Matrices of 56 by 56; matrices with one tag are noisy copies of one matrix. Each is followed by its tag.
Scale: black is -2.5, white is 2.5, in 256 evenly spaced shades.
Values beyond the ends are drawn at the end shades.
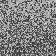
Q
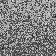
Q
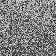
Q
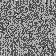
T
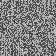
T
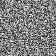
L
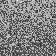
Q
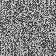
T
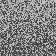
Q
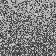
Q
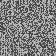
T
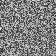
L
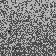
Q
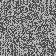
T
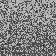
Q
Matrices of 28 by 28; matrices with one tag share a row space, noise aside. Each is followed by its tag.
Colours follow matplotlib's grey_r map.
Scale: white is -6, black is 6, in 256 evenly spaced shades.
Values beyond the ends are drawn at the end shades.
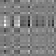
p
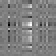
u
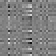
u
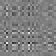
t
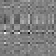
p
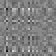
t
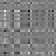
p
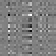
u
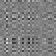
t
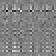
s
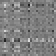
p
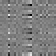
u
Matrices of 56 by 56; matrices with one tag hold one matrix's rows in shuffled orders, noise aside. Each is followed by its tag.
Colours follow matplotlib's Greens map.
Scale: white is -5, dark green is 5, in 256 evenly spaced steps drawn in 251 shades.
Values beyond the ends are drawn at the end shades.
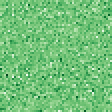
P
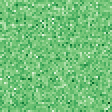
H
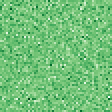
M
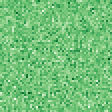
H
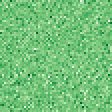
M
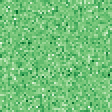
H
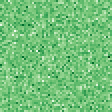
H
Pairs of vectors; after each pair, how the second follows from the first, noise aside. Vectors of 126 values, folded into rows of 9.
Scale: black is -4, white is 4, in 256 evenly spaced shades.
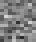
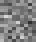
sign-scrambled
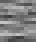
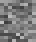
sign-scrambled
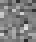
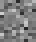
sign-scrambled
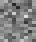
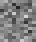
copied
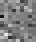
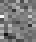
sign-scrambled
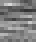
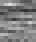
copied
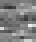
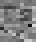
sign-scrambled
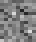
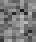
sign-scrambled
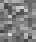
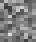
copied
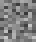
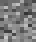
sign-scrambled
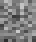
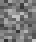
sign-scrambled
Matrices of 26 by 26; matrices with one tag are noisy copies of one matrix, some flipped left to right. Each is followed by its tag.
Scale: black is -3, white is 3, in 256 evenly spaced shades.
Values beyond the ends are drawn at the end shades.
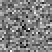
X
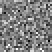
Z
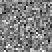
Z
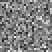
Z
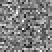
X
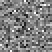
X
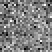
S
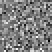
Z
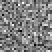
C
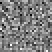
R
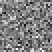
Z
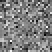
S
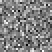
Z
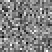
R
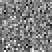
Z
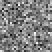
C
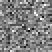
X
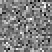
Z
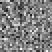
R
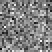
S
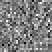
R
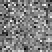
S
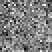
S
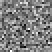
X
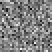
R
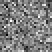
S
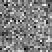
S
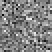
C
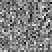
R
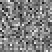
R
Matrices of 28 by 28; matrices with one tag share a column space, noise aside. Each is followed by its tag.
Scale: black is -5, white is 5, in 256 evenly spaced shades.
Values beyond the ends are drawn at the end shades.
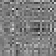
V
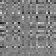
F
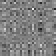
V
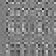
V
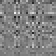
F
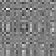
V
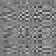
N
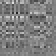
F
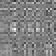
V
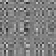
V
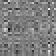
V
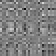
V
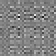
N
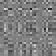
V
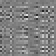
N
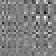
F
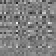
F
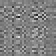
N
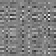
N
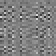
N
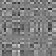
V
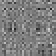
V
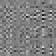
N
